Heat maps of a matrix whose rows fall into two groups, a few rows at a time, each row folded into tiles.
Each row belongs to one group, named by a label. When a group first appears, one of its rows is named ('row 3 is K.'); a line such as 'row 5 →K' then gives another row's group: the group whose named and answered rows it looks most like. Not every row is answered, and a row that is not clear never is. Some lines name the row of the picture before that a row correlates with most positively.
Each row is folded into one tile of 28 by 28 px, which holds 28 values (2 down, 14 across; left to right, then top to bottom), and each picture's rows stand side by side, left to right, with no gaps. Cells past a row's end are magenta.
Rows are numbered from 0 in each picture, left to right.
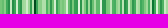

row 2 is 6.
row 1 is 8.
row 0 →6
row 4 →6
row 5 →6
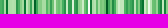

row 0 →8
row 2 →6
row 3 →8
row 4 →6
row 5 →6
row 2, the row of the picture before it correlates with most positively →0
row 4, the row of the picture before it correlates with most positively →2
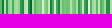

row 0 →8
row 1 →8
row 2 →8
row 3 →8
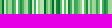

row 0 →6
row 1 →8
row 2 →6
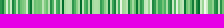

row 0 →6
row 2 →8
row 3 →8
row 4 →8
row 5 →6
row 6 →8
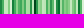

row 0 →6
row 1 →8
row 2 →8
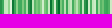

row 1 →8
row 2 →8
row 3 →8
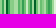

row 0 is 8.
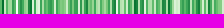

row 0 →6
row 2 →6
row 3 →8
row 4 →8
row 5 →8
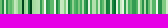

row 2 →6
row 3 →8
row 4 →8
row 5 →6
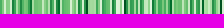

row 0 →6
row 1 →8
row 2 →8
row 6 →8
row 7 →8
